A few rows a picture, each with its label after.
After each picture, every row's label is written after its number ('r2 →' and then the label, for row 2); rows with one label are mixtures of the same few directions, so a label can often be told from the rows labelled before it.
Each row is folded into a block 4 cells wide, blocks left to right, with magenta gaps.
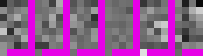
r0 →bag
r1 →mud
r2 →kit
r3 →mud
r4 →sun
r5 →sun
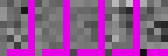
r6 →mud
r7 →bag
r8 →sun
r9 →sun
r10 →sun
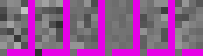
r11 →mud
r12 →sun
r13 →mud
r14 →mud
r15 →kit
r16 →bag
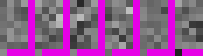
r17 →sun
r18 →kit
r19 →bag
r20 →mud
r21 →mud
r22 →sun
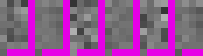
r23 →sun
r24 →sun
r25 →bag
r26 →bag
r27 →kit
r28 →sun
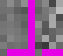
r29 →sun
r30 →mud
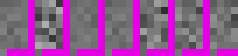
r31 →bag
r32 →mud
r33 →kit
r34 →bag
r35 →kit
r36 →mud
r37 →kit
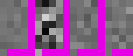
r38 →mud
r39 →bag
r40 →mud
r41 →mud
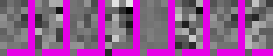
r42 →kit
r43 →kit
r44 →mud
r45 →sun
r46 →sun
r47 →mud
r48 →kit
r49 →bag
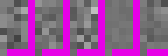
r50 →kit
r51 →bag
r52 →mud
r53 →sun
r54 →sun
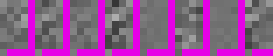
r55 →kit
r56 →bag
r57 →bag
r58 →bag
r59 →bag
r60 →kit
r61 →mud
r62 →bag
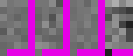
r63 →bag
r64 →mud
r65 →mud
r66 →sun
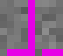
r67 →kit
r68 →bag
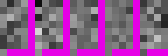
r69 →bag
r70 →bag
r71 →kit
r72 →mud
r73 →kit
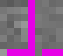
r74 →sun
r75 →kit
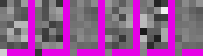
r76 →sun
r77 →sun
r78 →sun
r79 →kit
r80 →kit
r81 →sun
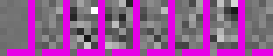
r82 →bag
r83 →mud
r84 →mud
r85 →mud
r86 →mud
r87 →mud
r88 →sun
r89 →mud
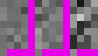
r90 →mud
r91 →bag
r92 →bag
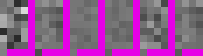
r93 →kit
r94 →sun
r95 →kit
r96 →sun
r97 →mud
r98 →sun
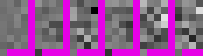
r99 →mud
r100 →sun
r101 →mud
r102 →sun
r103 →kit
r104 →mud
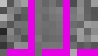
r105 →bag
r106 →sun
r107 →sun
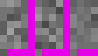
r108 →bag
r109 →mud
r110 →kit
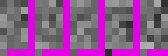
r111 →kit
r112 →mud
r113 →bag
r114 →sun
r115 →mud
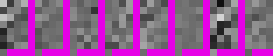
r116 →bag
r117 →bag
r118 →mud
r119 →mud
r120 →bag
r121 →kit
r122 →bag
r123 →bag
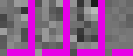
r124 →kit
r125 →sun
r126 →sun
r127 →kit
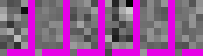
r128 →mud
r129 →sun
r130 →mud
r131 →sun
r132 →sun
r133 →mud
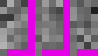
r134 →bag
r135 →sun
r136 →mud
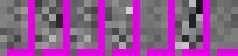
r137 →kit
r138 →kit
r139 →kit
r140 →mud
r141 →kit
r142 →mud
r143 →kit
